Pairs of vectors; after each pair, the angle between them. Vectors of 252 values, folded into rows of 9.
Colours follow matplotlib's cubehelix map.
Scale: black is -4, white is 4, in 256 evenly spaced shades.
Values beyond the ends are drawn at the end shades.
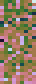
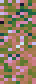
partly aligned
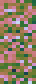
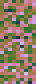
nearly opposite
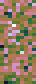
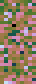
nearly opposite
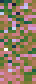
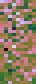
nearly opposite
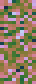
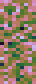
partly aligned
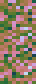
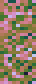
nearly opposite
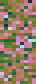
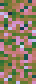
nearly parallel
